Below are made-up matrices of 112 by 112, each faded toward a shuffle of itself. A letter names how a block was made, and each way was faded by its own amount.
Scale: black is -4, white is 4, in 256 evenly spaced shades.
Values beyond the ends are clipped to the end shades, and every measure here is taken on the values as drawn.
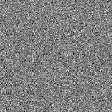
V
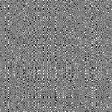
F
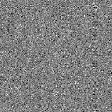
V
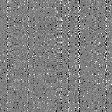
F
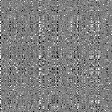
F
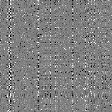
F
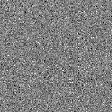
V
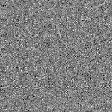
V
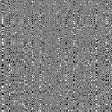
F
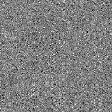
V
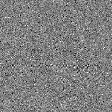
V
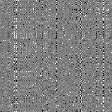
F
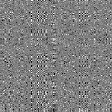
F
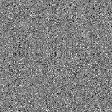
V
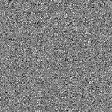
V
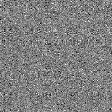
V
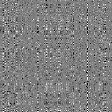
F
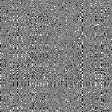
F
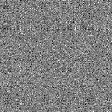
V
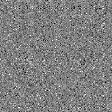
V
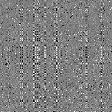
F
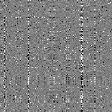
F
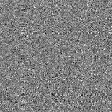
V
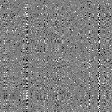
F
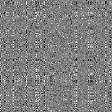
F
